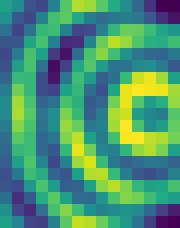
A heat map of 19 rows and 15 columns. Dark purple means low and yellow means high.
Grain: blotchy. Odd rows or columns: none. Rings: centred on the middle right. Ninth with the highest average: middle right.
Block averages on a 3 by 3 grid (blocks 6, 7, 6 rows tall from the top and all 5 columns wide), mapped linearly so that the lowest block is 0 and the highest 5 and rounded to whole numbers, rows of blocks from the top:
0 1 0 | 1 2 5 | 0 3 0
